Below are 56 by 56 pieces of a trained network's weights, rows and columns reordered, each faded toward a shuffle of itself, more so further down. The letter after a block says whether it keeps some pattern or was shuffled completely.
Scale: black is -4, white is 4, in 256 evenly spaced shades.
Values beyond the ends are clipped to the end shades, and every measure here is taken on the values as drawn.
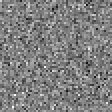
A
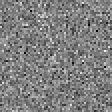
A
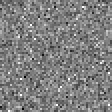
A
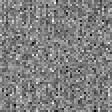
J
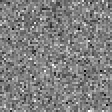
A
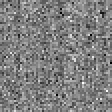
J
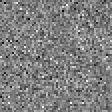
A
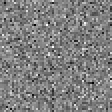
J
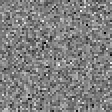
A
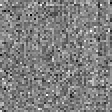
J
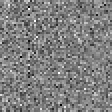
J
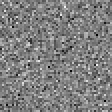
A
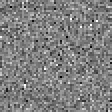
A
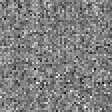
J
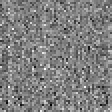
J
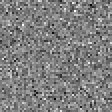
A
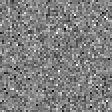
A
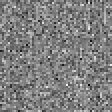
J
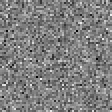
J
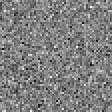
A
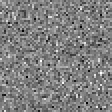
A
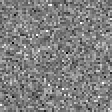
A
